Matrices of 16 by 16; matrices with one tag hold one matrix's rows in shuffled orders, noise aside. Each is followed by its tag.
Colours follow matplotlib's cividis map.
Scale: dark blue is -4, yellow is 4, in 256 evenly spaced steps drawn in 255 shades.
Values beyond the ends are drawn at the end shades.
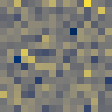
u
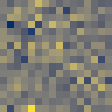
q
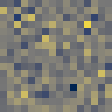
u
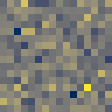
u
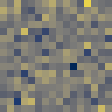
u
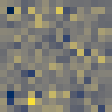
q
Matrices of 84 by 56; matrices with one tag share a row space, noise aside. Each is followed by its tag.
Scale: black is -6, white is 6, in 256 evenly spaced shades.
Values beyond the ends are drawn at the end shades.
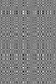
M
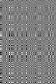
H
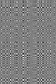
M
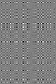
M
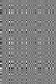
H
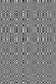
M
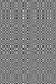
M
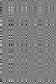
H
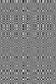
M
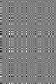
H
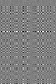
M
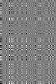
H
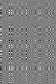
H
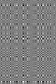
M
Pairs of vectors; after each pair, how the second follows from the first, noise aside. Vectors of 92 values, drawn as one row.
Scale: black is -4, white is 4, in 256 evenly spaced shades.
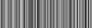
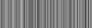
shrunk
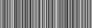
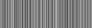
shrunk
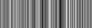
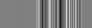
partly zeroed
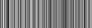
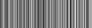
shuffled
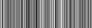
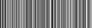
shuffled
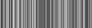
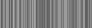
shrunk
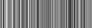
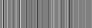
partly zeroed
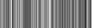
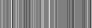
partly zeroed
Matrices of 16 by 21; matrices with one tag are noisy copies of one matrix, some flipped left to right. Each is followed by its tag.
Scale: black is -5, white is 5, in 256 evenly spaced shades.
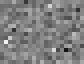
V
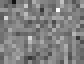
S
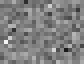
V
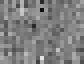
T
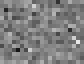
V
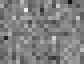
S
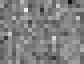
S
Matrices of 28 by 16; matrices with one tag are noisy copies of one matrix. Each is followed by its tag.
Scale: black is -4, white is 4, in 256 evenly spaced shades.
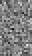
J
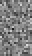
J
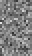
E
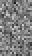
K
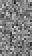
K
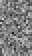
E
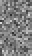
E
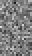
K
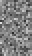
E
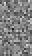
J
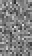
K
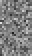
E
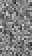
K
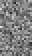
K
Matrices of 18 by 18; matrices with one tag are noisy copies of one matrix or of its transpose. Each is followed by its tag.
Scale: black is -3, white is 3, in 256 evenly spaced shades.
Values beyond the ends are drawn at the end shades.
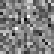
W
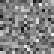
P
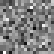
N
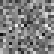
P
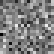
P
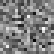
W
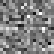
W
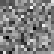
N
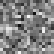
W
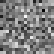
P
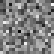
N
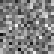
P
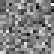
N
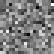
N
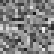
W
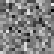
N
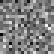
P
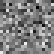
N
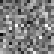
P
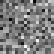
P
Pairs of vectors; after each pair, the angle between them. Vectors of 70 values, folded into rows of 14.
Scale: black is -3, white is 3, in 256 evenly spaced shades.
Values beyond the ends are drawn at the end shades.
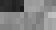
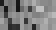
partly aligned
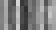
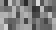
orthogonal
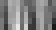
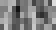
partly opposed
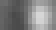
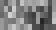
partly opposed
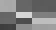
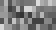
partly opposed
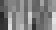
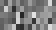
orthogonal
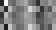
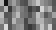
nearly opposite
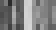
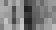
nearly opposite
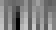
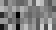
partly aligned
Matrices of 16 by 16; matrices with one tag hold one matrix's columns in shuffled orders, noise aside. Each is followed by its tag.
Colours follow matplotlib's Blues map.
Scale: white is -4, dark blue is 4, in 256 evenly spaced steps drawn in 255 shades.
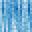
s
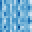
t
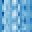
t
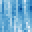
s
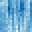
s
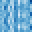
t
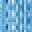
t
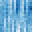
s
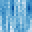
s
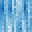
s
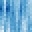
s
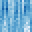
s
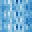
t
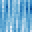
s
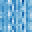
t
